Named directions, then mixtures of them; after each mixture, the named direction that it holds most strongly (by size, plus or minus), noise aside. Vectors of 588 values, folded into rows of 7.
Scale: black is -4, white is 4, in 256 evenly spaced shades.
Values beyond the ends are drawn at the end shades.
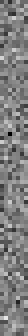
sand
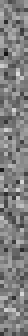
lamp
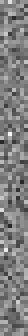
sand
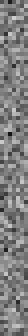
sand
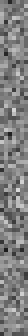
lamp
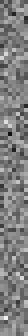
sand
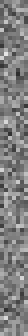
lamp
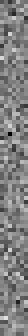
sand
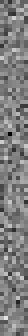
sand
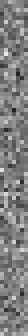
lamp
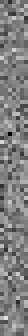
sand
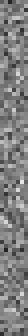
lamp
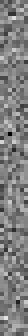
sand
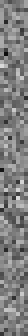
lamp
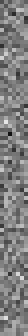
sand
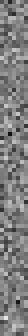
sand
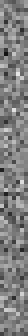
lamp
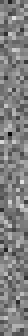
sand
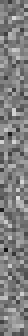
sand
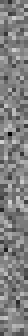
sand
